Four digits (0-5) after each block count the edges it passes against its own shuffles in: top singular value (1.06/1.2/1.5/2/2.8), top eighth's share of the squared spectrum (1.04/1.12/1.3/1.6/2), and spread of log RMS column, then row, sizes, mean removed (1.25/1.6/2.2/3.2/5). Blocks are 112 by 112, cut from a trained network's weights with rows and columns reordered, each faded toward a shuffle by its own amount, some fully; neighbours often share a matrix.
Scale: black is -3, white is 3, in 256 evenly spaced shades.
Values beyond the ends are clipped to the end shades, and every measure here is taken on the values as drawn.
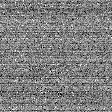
4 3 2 1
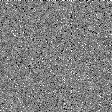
2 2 1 1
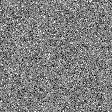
0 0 0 0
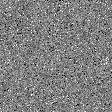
0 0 0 0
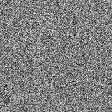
3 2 0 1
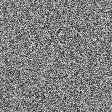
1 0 0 0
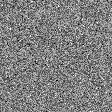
0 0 0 0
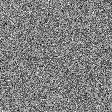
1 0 0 0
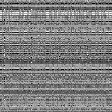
5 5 3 4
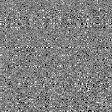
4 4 1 3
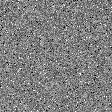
0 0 0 0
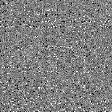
3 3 1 3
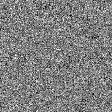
3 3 0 1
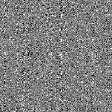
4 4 3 2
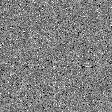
1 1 0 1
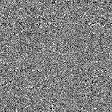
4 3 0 2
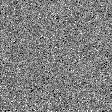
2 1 0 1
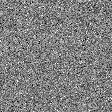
1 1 0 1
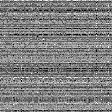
5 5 3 4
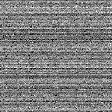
5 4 2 3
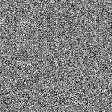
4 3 0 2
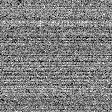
4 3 1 2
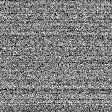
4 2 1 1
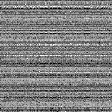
5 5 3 4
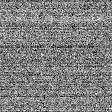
4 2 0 1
